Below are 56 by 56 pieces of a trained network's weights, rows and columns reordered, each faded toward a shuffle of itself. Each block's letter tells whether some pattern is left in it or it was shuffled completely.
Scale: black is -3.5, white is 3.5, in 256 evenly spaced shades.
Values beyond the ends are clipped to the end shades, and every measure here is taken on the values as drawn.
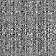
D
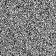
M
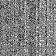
D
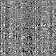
D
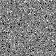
M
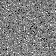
M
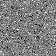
M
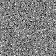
M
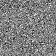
M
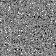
M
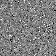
M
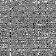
D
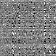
D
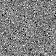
M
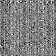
D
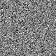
M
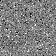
M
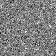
M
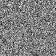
M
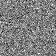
M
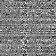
D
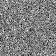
M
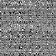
D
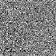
D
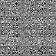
D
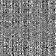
D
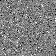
M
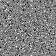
M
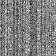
D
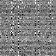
D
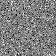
M
